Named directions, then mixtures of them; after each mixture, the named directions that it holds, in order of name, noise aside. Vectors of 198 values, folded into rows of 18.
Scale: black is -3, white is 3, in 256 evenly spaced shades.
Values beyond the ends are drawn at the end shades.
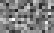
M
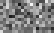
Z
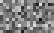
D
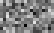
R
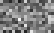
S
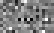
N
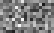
D, M, N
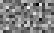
D, S, Z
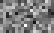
R, Z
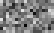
R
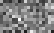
S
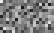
D, R, S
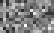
R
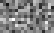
M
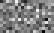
M, N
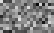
D, S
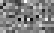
N, Z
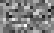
M, R, Z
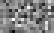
D, M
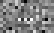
N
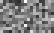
N, S, Z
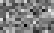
R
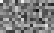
D, N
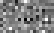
N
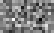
D, M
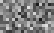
D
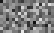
D, R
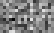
M, N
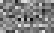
D, N, Z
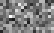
M, Z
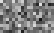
D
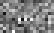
M, N, S
